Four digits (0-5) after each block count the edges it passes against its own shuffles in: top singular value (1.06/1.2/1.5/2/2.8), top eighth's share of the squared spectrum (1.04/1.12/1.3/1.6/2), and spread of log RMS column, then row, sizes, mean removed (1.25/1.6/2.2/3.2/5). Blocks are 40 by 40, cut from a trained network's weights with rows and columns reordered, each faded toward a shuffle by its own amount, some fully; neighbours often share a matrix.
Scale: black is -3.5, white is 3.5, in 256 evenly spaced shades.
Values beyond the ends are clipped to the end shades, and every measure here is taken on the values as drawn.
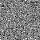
0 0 0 0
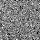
0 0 0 0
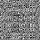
3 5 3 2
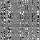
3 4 4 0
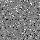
0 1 0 0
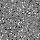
1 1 0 0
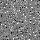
0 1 1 0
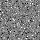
0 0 0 0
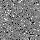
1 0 0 0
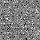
1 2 1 0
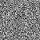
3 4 0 1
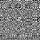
4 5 1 3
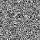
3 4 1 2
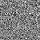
2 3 0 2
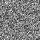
0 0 0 0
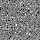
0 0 0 0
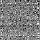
2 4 3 1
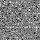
1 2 2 0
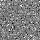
0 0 0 0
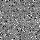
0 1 0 0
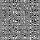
3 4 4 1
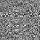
3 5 1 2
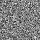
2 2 0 0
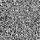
2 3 1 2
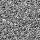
2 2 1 0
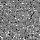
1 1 0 0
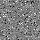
0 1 0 0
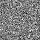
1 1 0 0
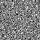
0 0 0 0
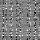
3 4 4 0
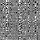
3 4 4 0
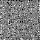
1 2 2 0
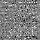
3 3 2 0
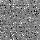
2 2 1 0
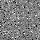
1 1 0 0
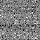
2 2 2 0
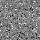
1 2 1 0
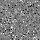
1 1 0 0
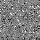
0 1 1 0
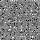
2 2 1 0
